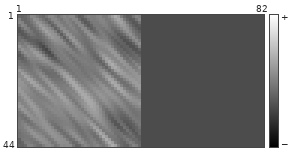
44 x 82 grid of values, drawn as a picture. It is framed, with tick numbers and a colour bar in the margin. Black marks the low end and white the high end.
It is made of 1 by 2 panels. Panel 1,1: middling, slanting down to the right. Panel 1,2: low, flat.
